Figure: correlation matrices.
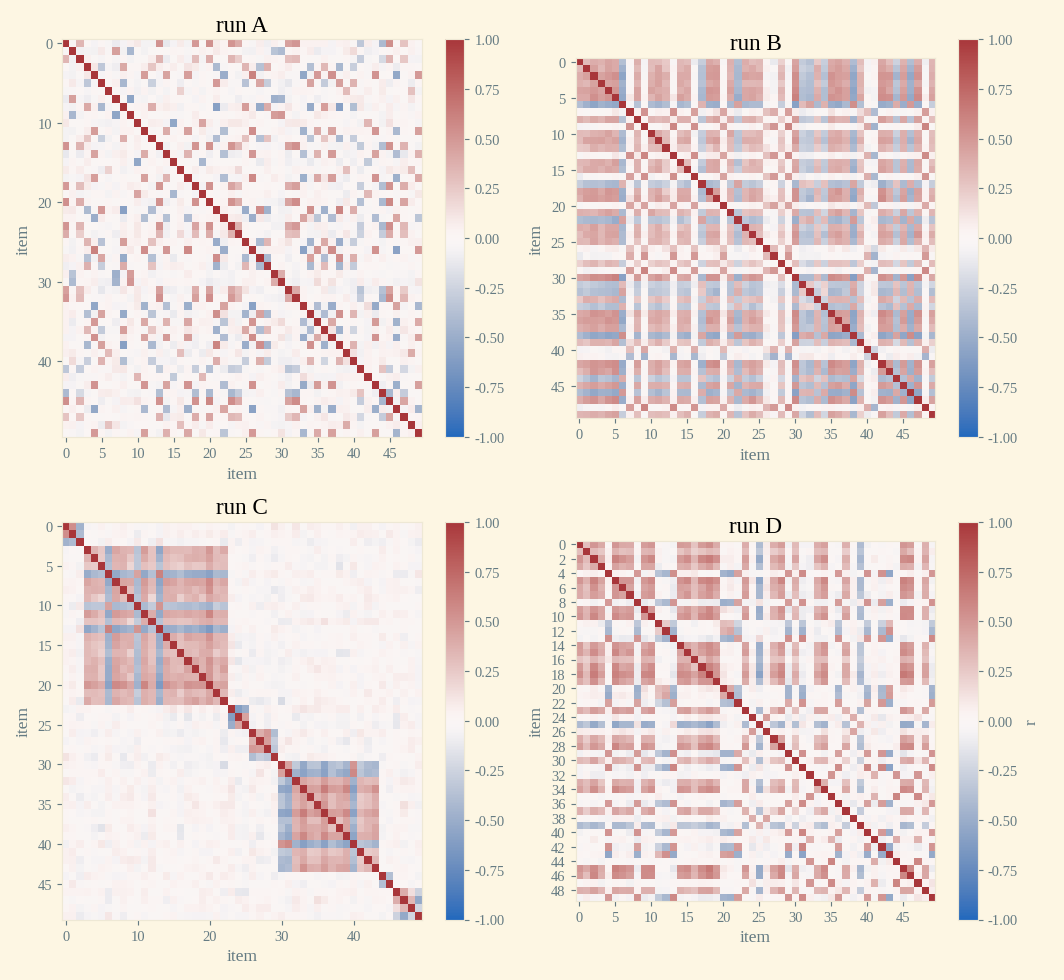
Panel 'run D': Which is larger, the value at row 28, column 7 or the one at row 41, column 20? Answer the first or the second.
the first
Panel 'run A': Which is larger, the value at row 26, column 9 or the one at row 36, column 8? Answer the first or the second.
the second
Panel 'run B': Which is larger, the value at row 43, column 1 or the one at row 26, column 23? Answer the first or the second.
the first
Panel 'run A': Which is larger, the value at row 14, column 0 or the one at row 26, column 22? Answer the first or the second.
the first
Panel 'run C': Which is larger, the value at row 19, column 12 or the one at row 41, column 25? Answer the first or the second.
the first
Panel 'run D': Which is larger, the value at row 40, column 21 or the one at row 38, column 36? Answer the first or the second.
the second
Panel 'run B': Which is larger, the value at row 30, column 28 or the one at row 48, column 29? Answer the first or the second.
the second
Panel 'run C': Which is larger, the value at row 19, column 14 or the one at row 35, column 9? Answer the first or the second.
the first
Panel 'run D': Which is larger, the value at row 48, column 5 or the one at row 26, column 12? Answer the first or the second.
the first
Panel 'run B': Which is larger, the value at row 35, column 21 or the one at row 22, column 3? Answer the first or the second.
the first
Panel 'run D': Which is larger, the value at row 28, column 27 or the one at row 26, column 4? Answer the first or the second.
the first
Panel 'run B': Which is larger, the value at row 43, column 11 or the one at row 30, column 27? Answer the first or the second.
the first
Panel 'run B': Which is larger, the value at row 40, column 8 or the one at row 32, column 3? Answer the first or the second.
the first
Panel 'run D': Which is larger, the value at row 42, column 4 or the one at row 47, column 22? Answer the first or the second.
the first
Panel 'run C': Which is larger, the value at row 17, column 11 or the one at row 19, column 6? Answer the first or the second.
the first
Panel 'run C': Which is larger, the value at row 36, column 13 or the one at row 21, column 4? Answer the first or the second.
the second
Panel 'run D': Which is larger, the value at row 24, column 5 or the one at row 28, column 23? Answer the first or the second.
the second
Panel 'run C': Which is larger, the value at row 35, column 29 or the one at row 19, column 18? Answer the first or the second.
the second
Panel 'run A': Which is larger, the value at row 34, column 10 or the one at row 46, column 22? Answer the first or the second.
the second
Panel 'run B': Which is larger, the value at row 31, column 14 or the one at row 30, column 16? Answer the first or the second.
the second
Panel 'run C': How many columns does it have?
50
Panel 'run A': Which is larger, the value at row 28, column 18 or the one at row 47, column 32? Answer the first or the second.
the second
